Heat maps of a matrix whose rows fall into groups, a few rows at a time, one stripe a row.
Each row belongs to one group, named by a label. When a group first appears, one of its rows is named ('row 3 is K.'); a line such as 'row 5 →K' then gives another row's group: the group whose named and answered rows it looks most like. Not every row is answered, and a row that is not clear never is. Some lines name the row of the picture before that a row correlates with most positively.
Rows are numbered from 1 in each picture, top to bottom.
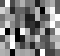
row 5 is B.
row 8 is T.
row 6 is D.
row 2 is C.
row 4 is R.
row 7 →D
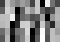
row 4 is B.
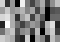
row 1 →B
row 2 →T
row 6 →D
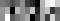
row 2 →T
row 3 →R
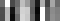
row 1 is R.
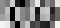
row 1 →D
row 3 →T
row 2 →T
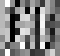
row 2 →T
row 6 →T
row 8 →R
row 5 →B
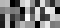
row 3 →D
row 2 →C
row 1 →B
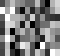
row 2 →D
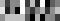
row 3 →C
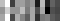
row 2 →T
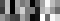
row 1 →R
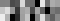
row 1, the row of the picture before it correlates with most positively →3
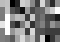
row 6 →T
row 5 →T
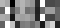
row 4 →C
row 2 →R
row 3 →T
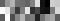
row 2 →D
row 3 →R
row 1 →D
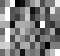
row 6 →T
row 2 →R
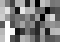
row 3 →C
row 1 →T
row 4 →R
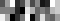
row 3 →B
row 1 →D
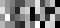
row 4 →C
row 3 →R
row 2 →B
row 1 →C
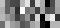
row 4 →D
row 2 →B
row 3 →C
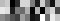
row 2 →C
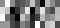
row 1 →C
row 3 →B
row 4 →C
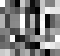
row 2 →R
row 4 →T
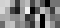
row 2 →B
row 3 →C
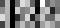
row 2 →T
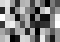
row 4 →D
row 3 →D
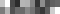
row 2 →D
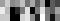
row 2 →B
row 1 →T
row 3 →B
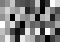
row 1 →D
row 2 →C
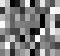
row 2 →D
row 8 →R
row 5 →R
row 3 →C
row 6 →D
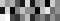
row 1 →D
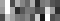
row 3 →C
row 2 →C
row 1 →T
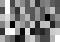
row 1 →T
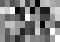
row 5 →D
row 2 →D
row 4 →C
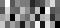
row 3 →T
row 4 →C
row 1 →R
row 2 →C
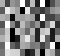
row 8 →C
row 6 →B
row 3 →T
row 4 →C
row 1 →T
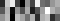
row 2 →R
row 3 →T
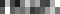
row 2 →R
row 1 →D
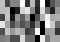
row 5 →C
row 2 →B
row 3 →R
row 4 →C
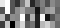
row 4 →R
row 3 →T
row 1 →B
